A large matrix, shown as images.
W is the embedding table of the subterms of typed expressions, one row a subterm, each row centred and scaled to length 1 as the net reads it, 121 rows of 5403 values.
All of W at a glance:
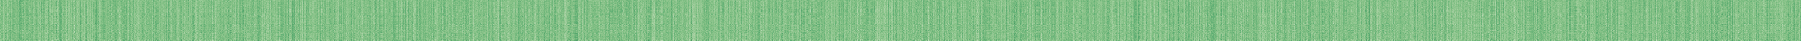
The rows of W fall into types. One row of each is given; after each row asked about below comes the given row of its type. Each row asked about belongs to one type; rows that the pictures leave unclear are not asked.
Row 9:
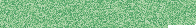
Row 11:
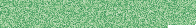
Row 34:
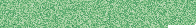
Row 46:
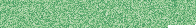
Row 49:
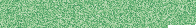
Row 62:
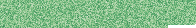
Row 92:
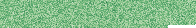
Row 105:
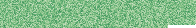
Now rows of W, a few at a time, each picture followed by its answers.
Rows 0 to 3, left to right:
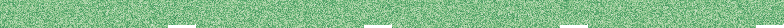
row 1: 34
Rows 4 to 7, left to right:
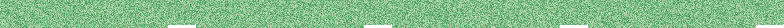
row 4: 9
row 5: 11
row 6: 105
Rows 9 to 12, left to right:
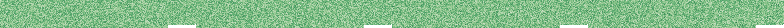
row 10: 105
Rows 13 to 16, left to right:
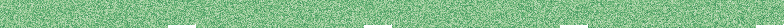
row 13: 62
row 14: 92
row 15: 49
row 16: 11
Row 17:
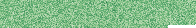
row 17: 92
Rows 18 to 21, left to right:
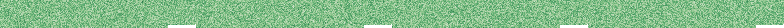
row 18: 62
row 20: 62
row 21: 49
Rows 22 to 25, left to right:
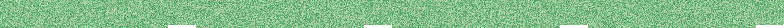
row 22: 11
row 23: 46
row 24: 11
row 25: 9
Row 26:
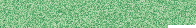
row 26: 62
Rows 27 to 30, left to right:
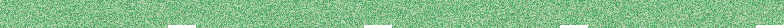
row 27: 9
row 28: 9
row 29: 62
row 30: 62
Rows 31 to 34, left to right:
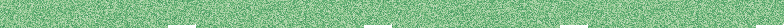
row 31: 62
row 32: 34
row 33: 9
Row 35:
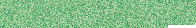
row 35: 62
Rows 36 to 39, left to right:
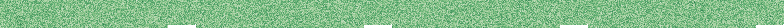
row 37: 9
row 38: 34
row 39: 92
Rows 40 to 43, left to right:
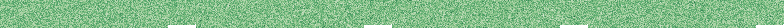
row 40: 46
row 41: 62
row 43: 92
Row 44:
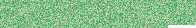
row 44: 46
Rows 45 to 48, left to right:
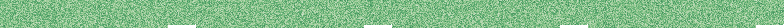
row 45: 105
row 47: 34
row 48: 49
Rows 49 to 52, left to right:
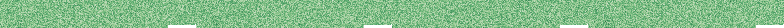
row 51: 34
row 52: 49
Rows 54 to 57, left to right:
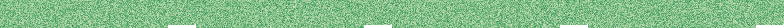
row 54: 34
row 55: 11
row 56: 34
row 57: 9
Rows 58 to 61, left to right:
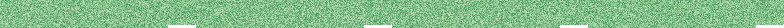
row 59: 46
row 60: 34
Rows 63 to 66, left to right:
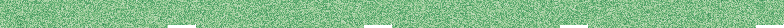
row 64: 9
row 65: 49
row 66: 46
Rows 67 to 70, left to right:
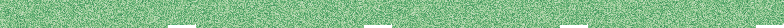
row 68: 49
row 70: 34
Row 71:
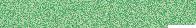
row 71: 34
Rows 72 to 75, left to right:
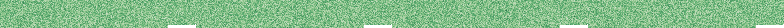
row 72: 105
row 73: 105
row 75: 11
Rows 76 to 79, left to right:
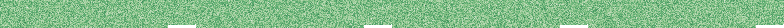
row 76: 11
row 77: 46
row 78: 105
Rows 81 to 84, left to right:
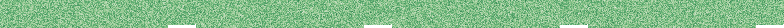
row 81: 49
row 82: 9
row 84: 11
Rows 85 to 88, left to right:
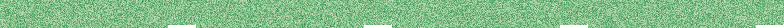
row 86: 105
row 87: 9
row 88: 46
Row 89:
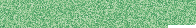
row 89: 62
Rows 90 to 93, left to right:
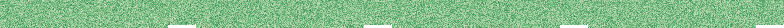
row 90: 92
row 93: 46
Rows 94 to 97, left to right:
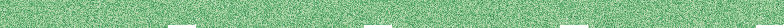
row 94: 11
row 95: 62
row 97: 49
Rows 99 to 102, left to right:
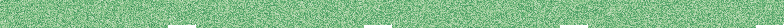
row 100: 49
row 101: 49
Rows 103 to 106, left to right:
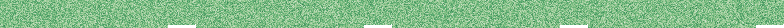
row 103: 105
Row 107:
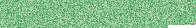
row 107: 49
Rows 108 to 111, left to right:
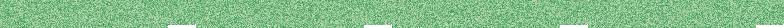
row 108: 92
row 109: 92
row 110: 62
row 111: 49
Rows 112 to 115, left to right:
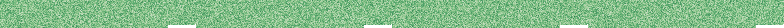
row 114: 11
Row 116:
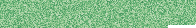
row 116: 34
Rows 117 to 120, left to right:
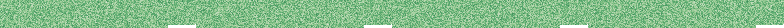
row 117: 62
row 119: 46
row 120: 49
